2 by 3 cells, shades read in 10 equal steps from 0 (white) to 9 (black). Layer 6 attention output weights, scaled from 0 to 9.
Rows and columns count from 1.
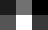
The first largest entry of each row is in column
3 3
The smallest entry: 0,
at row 2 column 2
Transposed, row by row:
8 6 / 5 0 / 9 7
